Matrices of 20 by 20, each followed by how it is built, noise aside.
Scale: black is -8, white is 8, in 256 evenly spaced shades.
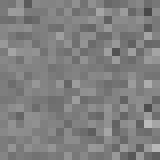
low rank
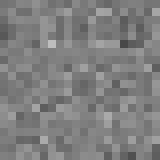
low rank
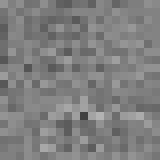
low rank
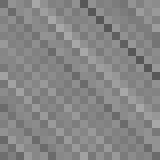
Toeplitz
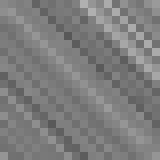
Toeplitz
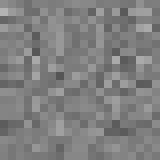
low rank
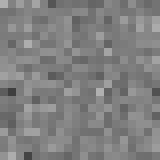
low rank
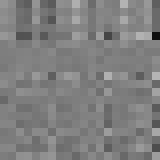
low rank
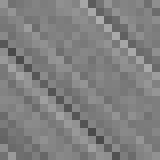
Toeplitz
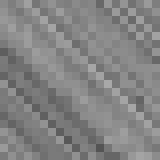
Toeplitz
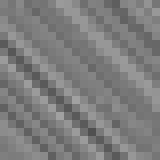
Toeplitz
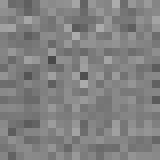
low rank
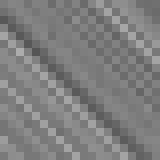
Toeplitz
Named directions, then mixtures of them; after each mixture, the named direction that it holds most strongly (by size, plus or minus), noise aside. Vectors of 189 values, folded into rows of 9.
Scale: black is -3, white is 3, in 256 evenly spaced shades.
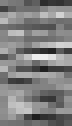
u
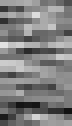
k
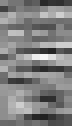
u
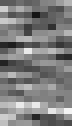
k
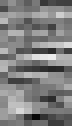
u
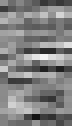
u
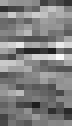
k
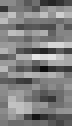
u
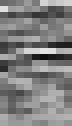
u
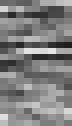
k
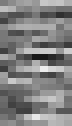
u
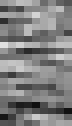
k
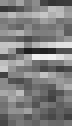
u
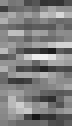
u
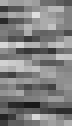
k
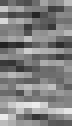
k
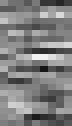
u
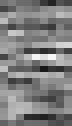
u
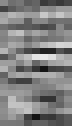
u
